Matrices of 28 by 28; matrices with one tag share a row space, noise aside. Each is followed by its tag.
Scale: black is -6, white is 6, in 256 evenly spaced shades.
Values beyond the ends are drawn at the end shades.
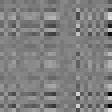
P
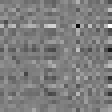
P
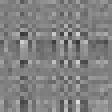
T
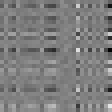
P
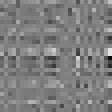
P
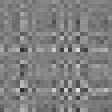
T
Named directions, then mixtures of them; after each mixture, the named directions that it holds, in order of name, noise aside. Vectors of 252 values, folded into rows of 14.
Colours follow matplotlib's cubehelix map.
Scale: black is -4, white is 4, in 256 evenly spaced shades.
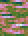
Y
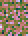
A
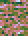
A, Y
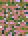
A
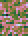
A, Y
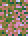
A, Y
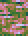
Y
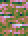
Y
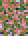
A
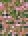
A, Y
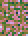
A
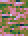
Y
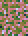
A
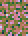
A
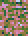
A, Y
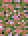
A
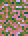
A, Y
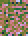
A, Y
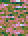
A, Y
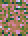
A, Y
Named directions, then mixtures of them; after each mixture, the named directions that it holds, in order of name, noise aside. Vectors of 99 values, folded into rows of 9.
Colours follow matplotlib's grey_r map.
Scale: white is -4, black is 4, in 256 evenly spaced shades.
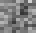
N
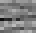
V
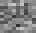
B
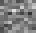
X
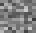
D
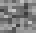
B, N, V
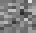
N, X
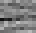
V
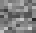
B, D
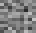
D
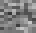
B, X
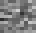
N, V, X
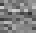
D, V, X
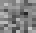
D, N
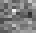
B, V, X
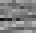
V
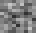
B, D, N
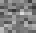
N, X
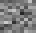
N, X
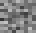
D, N, V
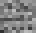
D, V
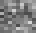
B, X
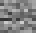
D, V, X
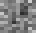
N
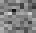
B, X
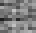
N, V, X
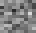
X
